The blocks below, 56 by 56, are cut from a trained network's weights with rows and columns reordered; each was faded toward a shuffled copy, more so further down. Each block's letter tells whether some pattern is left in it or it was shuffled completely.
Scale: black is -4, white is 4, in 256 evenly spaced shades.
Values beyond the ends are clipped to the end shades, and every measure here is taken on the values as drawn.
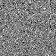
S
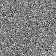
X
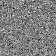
X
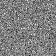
X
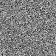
X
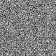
S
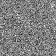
X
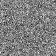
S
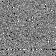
S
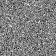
X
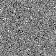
X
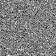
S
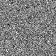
S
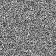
S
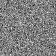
X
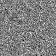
X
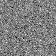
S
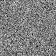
X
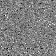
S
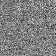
S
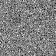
X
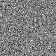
X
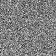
S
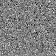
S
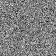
X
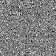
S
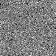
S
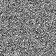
X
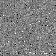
S
